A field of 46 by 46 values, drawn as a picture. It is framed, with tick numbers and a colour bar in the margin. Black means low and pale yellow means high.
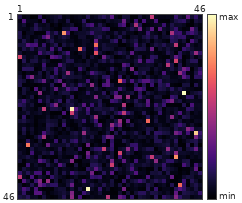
Slope: none. Grain: fine. Mirror symmetry: none. Histogram: skewed, a long tail of high values. Average level on the scale: 10%.
